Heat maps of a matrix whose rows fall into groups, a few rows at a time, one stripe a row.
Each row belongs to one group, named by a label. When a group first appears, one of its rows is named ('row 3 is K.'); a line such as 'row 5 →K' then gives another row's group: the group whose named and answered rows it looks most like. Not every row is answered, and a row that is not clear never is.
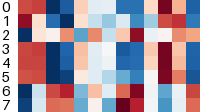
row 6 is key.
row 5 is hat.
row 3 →hat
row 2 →key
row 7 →key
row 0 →hat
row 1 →hat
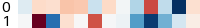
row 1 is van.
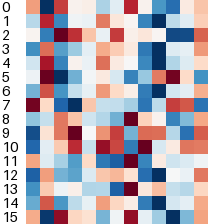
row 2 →key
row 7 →hat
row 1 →van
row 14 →van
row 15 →key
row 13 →key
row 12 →van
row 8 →key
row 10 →key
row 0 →key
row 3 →van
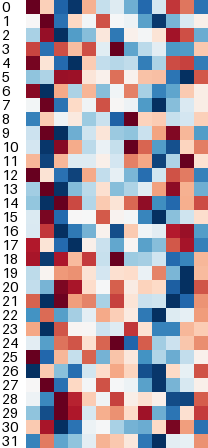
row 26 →van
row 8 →key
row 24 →key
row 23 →key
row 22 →van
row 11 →key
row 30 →hat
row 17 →hat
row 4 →hat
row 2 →hat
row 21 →key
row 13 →hat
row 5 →key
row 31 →van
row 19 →key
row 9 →hat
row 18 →key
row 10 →key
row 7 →van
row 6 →key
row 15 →van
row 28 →key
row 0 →hat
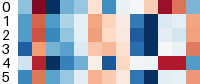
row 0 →hat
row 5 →van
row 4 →hat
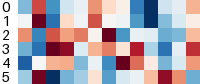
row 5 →hat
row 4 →key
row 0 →van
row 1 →van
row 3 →key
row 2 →key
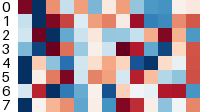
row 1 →key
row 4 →van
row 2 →hat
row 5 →key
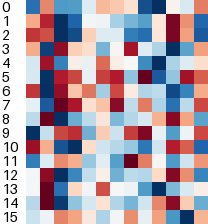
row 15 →key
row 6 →key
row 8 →hat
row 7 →key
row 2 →hat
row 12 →hat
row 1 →hat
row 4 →van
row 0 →van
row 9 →key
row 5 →key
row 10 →hat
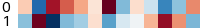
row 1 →hat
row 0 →key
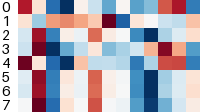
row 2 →van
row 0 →hat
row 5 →van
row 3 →hat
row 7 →van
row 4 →hat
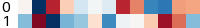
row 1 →hat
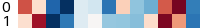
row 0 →hat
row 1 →hat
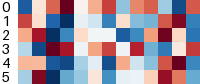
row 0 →key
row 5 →hat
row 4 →hat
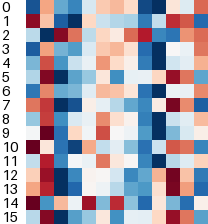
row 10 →hat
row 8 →van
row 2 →key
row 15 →hat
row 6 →van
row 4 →van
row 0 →van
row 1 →hat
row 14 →key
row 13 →hat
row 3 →van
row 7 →hat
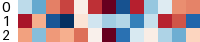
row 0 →key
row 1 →hat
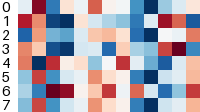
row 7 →van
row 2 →van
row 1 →hat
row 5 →van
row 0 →van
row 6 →key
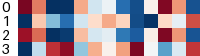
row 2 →hat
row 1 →van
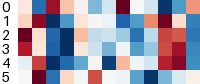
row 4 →hat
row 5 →van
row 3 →hat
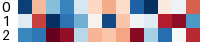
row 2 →key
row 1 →hat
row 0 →van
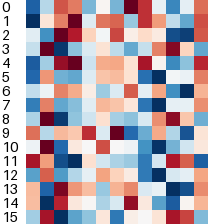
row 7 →van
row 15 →hat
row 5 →van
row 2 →key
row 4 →key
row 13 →key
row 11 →hat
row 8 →hat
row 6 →key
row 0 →key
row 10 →van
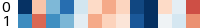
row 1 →van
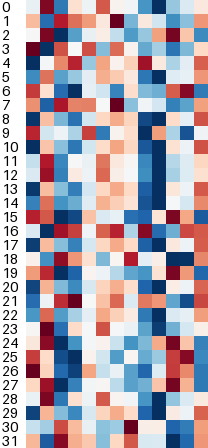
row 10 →van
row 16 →key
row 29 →van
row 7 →key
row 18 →key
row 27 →hat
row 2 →hat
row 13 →van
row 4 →key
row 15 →hat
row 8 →van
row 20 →van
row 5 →van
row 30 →key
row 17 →van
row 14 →van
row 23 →van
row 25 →hat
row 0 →van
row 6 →hat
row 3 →key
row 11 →van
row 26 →hat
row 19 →hat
